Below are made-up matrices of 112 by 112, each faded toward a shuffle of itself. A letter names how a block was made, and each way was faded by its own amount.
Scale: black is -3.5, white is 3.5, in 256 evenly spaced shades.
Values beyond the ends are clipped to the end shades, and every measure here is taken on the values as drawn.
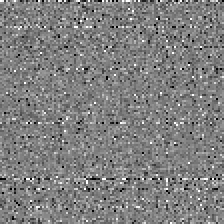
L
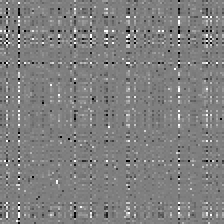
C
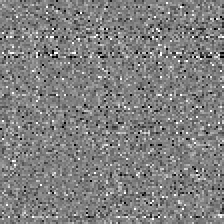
L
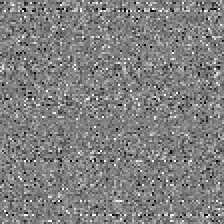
L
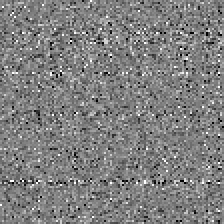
L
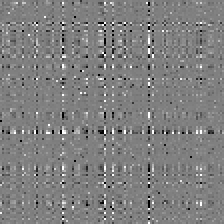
C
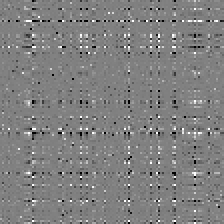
C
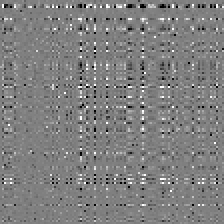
C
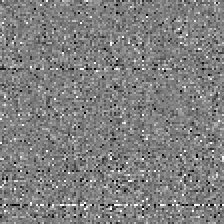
L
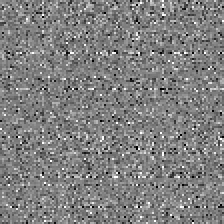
L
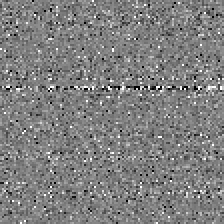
L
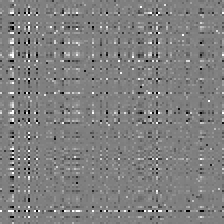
C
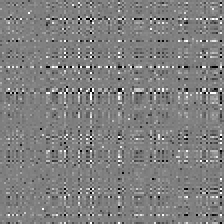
C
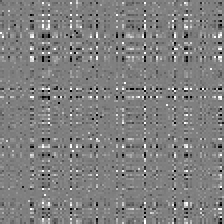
C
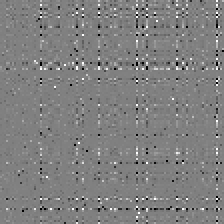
C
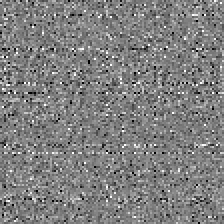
L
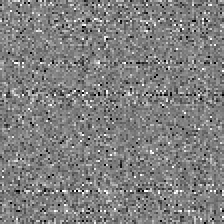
L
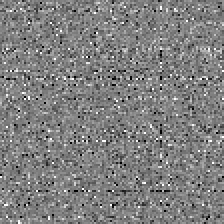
L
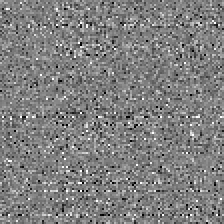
L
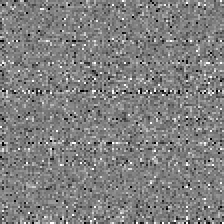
L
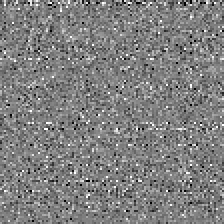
L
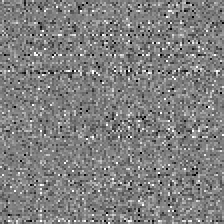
L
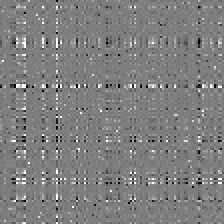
C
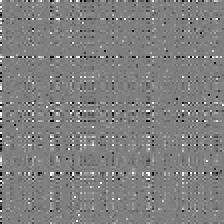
C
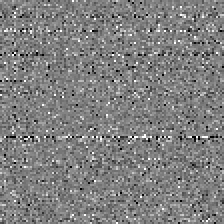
L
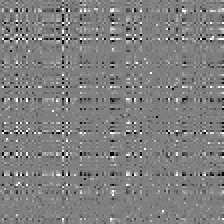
C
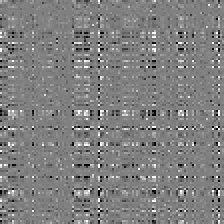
C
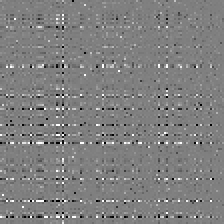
C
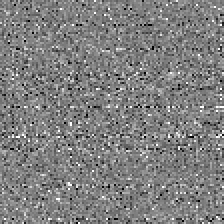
L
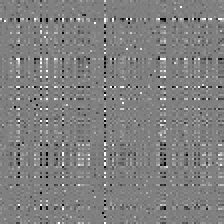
C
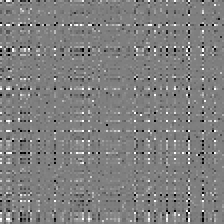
C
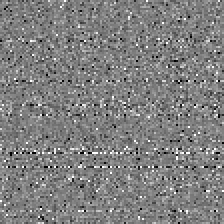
L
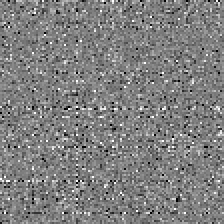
L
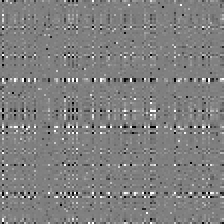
C
